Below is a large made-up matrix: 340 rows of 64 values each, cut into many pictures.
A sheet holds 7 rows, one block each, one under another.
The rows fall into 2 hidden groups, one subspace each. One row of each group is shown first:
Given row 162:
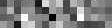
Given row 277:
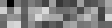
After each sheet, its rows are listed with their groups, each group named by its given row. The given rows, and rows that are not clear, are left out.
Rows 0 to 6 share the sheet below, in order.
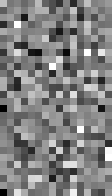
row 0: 162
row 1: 162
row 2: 162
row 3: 162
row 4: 162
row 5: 277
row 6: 162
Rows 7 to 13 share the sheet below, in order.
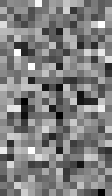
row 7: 162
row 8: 162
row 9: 277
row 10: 162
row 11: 277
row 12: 277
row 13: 162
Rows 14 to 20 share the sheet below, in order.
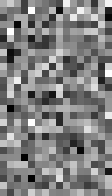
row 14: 277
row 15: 277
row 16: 277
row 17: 277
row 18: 277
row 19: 162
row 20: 277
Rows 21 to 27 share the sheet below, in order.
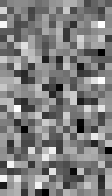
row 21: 162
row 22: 162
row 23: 162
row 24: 162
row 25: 162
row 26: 277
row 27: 277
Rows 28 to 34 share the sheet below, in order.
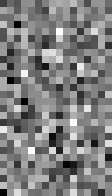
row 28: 162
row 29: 277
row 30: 162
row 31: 162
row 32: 277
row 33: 277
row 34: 162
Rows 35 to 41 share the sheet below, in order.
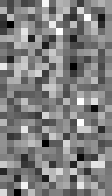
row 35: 162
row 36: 277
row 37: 277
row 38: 162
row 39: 162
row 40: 162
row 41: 162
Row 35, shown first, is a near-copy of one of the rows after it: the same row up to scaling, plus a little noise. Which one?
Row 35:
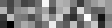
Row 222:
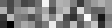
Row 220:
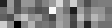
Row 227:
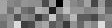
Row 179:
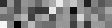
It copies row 222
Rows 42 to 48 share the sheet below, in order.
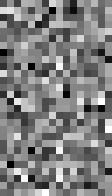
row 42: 277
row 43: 162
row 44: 277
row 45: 162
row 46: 277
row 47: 277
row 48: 277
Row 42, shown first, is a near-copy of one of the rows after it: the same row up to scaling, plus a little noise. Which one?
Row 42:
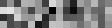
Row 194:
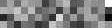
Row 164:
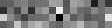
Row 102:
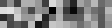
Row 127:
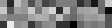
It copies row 102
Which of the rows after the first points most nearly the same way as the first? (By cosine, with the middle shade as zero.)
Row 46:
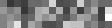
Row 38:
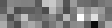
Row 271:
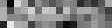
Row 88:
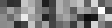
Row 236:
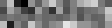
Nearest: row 236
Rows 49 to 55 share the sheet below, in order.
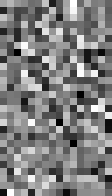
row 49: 277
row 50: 162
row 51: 162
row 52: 162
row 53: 277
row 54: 162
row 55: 277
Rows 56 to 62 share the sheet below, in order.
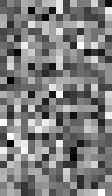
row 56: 277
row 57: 162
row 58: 277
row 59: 277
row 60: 277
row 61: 277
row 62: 162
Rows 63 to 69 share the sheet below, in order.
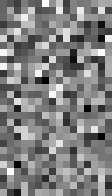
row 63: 162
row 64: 162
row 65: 277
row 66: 162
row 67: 162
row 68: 162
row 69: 277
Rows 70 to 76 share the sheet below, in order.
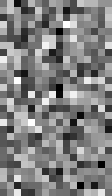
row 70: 277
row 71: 277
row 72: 162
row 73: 277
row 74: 277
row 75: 162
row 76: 162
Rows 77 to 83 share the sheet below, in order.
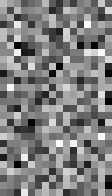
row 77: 162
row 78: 162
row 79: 277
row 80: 277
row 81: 162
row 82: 162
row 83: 277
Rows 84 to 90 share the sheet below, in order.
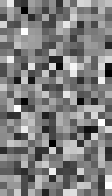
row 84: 277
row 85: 277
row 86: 277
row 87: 162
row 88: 162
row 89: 277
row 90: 277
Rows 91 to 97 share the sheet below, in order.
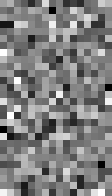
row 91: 162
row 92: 162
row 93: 162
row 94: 277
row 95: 277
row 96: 162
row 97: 162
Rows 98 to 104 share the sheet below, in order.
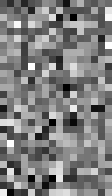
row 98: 277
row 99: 277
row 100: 277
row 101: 162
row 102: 277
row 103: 277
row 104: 277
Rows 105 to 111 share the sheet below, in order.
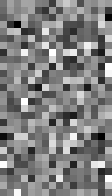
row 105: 277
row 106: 162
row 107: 277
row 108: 162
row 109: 162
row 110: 162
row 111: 277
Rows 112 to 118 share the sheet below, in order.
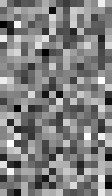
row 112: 162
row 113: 277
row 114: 162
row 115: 277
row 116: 162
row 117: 277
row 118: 277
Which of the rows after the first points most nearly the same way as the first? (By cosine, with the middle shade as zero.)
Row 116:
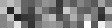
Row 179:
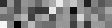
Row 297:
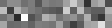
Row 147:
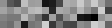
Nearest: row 297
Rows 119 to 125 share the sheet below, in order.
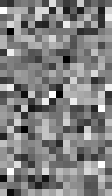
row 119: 277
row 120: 277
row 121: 162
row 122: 277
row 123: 162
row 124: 162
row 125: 277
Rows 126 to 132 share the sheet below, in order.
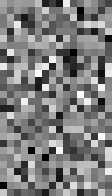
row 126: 162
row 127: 277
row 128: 277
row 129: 162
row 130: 162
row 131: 277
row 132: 277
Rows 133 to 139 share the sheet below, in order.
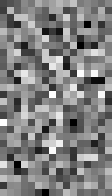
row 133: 162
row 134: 162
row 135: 162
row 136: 277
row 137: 277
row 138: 162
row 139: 277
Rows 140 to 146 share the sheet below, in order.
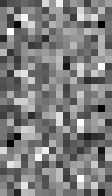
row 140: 162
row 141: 277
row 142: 162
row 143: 162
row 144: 162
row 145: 277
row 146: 162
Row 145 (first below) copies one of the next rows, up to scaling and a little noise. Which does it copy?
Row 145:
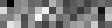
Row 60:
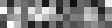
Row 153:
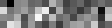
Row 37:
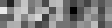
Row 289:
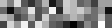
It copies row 153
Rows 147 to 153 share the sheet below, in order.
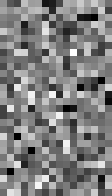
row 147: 162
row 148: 162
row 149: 162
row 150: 277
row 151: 162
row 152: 162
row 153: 277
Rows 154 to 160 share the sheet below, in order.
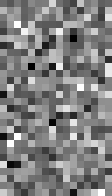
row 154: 277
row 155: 277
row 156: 277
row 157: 277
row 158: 162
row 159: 277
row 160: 162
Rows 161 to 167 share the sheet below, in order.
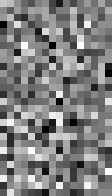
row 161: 162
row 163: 277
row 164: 277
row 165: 277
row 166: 277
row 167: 277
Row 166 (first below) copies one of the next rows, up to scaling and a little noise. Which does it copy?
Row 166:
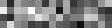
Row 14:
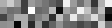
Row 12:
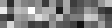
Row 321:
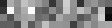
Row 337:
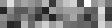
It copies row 12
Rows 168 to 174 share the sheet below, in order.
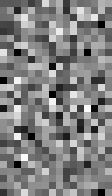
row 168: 162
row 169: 162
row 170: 162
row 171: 162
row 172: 162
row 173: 162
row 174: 162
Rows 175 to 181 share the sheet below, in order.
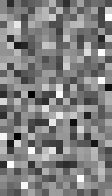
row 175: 277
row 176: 162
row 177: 162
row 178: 277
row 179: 162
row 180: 277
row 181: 162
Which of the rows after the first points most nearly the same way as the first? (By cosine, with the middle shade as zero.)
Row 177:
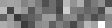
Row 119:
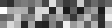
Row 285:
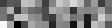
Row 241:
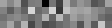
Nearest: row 241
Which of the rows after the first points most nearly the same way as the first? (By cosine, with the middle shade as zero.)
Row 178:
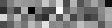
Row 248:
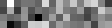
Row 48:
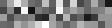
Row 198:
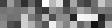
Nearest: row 48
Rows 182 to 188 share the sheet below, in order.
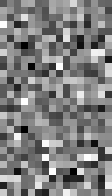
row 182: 162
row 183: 162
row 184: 277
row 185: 162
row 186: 162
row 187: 162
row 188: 277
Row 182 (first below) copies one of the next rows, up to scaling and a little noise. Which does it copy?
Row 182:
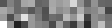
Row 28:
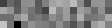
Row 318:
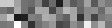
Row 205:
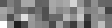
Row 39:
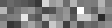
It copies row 205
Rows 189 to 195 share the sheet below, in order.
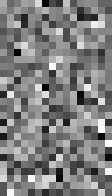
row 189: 162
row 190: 162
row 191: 162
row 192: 162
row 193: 162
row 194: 277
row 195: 277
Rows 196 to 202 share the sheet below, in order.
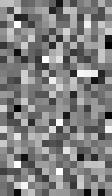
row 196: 162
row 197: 277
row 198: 162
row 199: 162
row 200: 277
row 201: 162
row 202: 162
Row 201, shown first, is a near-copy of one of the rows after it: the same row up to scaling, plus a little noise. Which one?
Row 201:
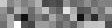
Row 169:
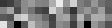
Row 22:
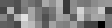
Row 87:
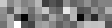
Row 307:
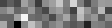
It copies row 87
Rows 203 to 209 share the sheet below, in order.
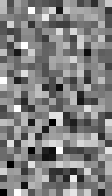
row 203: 277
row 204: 162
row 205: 162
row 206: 162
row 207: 277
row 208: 277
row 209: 162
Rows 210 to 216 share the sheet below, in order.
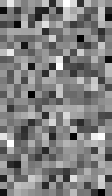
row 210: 277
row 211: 162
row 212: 277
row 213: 277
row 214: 162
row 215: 277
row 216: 162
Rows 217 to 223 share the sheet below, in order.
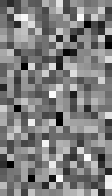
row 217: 162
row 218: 277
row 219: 277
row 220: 162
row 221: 277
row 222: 162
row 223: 277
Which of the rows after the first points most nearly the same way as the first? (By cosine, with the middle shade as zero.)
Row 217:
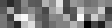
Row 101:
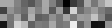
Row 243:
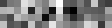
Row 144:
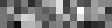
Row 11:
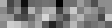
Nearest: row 144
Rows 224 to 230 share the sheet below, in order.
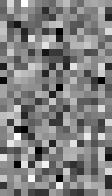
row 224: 277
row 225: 277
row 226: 162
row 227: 162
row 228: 162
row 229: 277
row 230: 277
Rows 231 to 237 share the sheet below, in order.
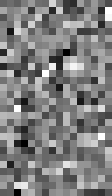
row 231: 277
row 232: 277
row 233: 277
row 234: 162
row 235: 162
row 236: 277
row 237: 162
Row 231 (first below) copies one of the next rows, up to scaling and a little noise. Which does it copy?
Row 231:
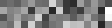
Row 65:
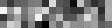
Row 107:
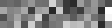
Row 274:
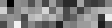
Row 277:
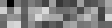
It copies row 107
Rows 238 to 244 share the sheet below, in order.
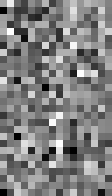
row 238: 277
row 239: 277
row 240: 162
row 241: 277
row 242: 162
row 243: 277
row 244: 162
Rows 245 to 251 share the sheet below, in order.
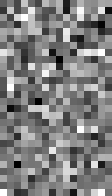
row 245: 162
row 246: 162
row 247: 277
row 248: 277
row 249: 162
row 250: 162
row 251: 162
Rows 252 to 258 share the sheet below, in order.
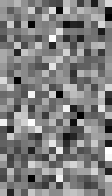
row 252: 277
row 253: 162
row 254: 162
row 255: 277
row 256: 277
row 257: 277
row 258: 277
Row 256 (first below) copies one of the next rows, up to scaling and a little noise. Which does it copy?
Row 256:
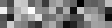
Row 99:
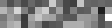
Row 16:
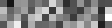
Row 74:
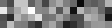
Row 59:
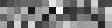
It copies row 74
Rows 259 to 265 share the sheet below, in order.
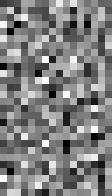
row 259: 162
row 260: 277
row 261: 277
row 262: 162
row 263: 162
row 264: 162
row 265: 277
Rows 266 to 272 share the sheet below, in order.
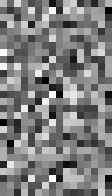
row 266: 277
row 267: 162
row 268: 277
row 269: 277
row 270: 277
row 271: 277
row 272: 277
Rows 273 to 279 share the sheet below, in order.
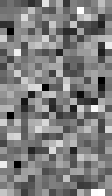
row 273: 162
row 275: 162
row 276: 162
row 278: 162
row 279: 162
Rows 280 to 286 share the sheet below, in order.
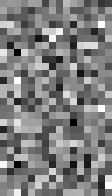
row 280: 162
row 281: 162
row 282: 162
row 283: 162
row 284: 277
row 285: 162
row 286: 277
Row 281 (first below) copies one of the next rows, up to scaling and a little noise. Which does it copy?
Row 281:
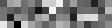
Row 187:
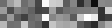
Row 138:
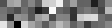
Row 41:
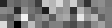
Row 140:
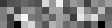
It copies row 138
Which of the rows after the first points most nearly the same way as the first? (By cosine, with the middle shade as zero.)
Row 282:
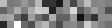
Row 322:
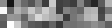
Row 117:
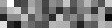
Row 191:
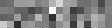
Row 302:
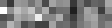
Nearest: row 322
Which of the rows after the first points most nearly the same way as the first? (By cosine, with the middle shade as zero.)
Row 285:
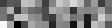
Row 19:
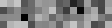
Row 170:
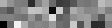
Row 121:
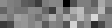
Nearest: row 121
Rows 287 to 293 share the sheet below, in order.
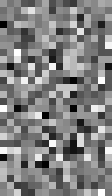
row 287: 162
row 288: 277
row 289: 277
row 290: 162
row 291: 162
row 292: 277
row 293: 162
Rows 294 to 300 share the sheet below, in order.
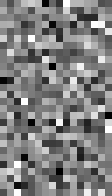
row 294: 162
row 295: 277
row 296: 162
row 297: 162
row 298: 277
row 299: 162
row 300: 162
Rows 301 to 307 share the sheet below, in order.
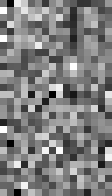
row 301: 277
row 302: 277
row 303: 277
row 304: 277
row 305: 277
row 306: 277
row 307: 162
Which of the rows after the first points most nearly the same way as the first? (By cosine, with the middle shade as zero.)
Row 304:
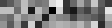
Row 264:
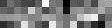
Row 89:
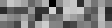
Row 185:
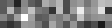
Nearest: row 185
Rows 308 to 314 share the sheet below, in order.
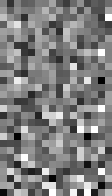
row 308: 277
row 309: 162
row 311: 162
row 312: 162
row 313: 162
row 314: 162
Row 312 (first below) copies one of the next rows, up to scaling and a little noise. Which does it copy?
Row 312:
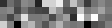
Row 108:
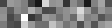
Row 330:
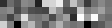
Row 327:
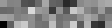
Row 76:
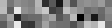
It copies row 330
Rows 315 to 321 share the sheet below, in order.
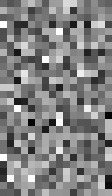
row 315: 162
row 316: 162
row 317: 162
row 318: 162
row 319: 277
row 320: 277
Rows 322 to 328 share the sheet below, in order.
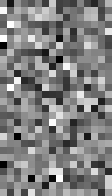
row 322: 277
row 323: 277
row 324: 162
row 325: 162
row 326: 162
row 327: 162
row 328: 277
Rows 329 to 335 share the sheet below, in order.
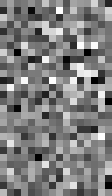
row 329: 277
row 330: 162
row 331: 162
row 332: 277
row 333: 162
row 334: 277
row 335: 277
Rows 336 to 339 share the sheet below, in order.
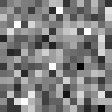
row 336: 277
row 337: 277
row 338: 162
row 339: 162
